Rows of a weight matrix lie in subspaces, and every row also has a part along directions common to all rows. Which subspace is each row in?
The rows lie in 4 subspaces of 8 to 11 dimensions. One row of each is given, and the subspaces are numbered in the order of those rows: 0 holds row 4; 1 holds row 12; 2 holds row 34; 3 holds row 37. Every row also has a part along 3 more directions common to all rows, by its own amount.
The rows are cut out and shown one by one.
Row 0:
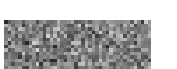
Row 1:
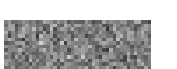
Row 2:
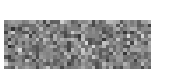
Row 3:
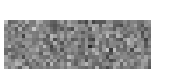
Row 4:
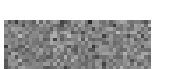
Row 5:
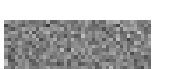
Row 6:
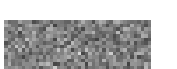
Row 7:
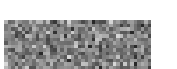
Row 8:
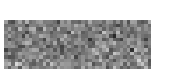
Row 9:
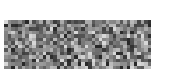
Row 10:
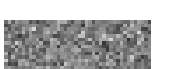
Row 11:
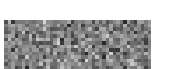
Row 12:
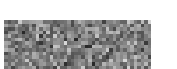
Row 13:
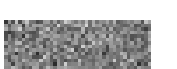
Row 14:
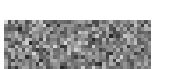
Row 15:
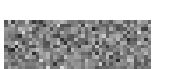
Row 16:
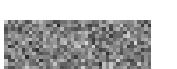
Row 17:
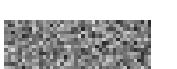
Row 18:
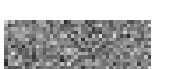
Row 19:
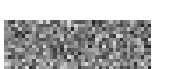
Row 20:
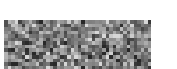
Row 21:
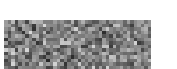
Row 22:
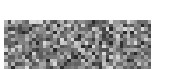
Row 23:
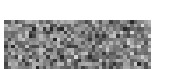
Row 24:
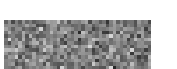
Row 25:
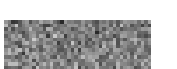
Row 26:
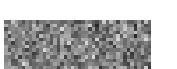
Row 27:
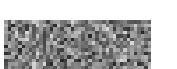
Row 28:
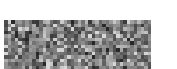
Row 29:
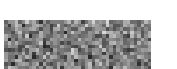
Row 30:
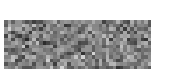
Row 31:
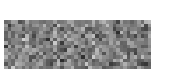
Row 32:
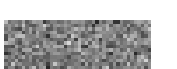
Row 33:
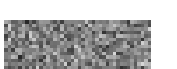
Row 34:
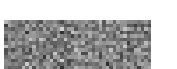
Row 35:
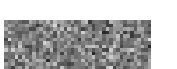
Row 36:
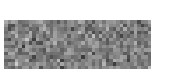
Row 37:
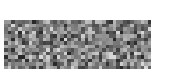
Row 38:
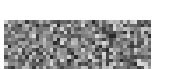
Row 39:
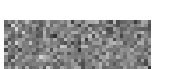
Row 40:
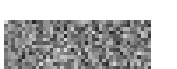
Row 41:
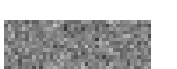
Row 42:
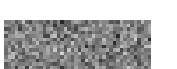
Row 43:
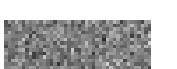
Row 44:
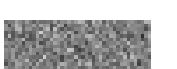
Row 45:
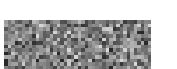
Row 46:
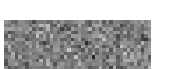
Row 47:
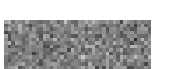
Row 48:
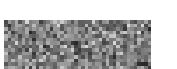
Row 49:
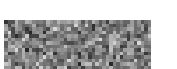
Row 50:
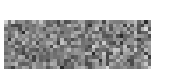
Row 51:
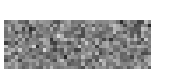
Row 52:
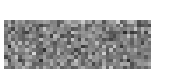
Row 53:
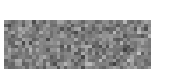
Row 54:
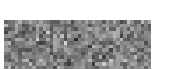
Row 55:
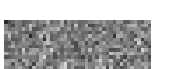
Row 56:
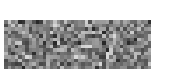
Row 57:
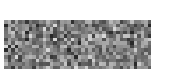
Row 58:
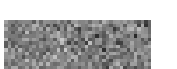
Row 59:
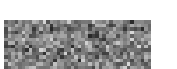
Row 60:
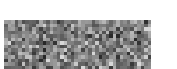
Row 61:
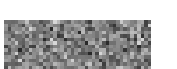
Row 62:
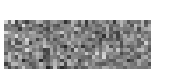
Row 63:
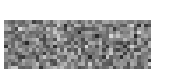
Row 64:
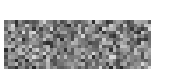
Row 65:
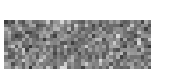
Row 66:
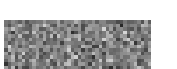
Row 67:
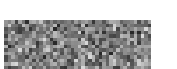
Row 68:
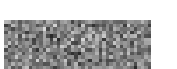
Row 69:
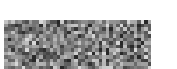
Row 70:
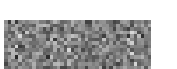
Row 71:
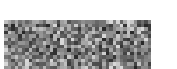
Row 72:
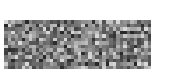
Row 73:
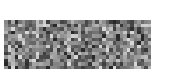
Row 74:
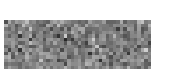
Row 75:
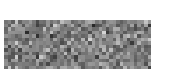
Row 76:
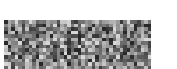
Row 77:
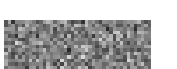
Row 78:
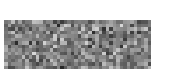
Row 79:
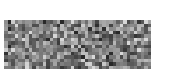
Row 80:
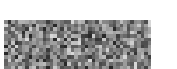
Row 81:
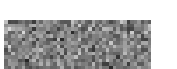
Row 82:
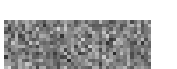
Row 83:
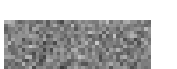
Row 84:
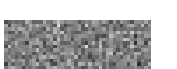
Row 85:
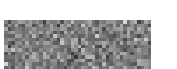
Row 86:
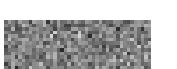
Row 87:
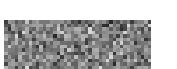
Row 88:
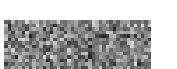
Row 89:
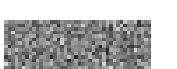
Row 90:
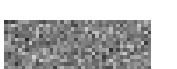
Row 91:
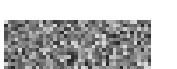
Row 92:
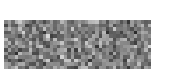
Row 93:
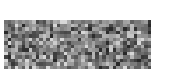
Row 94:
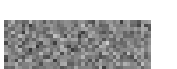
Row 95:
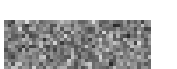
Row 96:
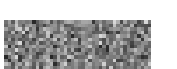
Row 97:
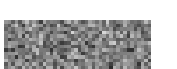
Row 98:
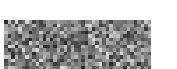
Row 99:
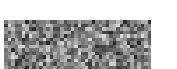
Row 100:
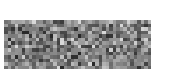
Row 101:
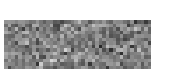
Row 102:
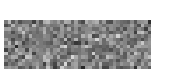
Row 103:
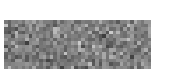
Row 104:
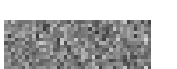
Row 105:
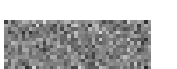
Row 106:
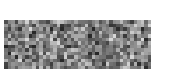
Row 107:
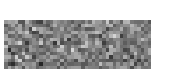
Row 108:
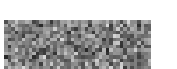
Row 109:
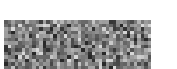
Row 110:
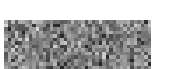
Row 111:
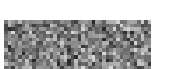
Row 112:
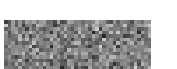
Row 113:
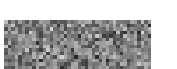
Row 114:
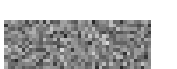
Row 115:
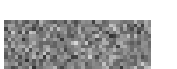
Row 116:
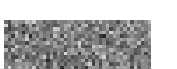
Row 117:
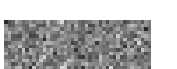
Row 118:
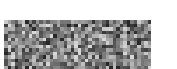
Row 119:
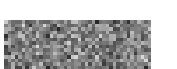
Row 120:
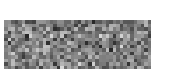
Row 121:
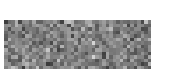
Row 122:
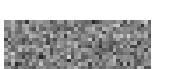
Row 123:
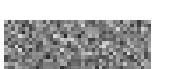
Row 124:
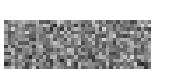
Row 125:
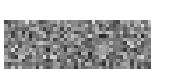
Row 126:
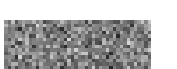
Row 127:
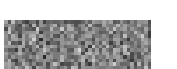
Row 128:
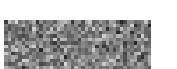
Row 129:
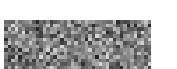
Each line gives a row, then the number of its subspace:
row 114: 0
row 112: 3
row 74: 0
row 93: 0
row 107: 2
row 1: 1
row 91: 1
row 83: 2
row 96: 1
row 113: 3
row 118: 2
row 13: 1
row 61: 0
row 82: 3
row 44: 1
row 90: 1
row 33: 3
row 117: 2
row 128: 0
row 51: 0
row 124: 2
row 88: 3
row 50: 1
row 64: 3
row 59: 0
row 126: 0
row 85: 1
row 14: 0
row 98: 0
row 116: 3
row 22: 2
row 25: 2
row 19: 2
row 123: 0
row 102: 3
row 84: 3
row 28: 1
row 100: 2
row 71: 3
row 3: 2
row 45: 1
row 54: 1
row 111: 0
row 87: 3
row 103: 3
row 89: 1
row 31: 1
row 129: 3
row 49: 2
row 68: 3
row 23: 0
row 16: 0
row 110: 3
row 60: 2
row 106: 0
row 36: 1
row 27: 1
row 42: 2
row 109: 2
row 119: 3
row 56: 2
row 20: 2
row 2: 0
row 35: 2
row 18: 1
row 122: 2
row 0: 3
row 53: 1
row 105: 1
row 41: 3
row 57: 3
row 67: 0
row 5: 0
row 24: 2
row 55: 2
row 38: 1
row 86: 0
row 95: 2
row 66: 0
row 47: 2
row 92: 2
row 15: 0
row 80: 3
